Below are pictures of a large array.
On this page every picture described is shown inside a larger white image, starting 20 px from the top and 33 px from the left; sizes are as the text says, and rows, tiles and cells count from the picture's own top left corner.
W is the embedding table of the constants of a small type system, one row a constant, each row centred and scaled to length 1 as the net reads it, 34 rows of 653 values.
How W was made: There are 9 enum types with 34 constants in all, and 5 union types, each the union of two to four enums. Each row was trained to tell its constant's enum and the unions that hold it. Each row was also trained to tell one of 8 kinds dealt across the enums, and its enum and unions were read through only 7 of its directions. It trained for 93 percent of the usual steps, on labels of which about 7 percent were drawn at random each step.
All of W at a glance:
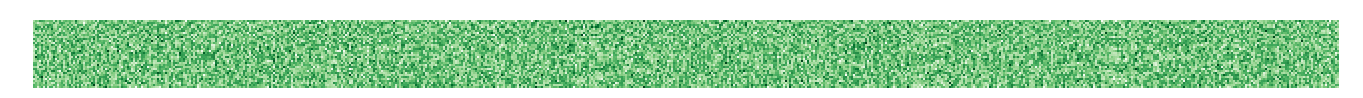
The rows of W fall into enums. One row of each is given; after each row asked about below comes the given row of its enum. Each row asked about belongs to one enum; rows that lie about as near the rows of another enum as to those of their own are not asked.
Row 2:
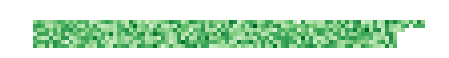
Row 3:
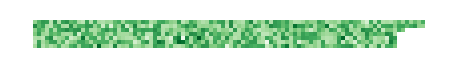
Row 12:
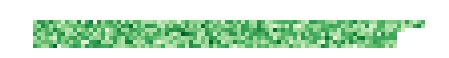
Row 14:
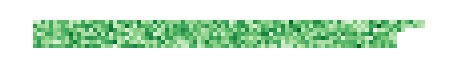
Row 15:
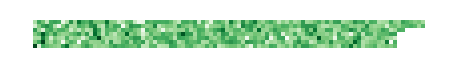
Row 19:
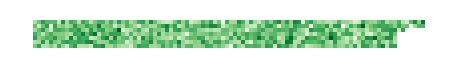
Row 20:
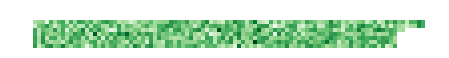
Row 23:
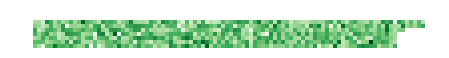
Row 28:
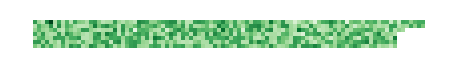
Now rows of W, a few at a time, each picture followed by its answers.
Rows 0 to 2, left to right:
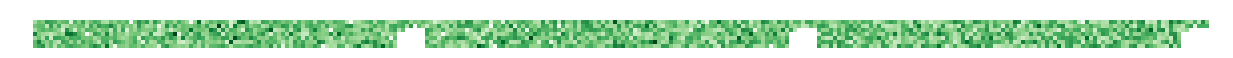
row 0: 14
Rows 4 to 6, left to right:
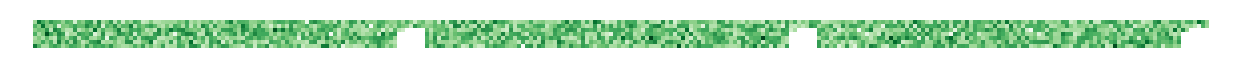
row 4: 12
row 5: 20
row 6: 28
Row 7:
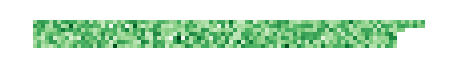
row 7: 3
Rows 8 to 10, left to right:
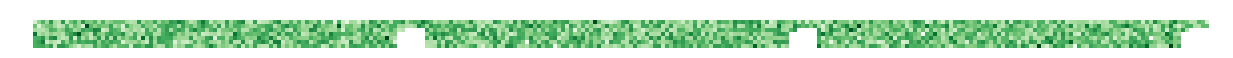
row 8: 14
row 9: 2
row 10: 23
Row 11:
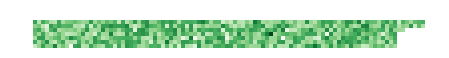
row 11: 28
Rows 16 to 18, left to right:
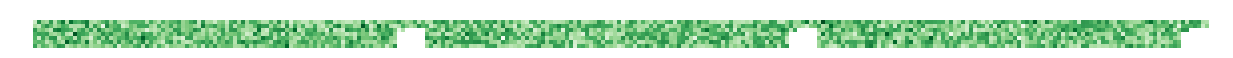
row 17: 19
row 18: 3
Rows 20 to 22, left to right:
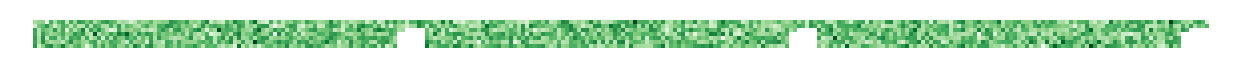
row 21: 20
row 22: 2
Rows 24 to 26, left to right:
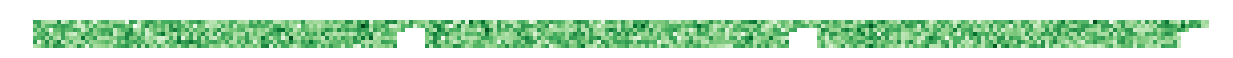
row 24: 2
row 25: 15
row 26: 3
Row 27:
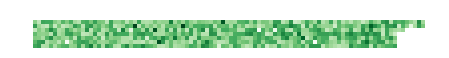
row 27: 14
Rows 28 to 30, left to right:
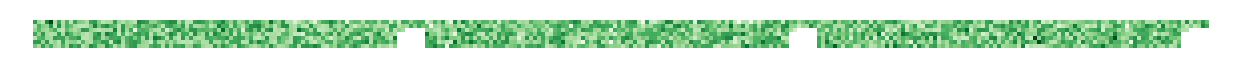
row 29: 14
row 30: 20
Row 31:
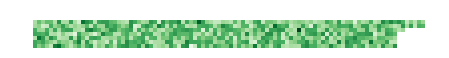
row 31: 23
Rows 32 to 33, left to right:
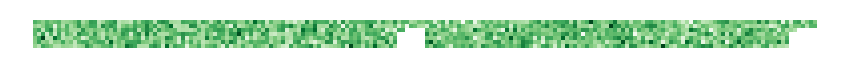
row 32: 28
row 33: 28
